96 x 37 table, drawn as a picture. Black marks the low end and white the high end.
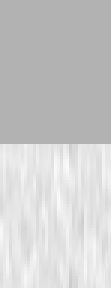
The table splits into 2 rows of 1 panel. Panel 1,1: high, flat. Panel 2,1: very high, streaked downward, faint in contrast.
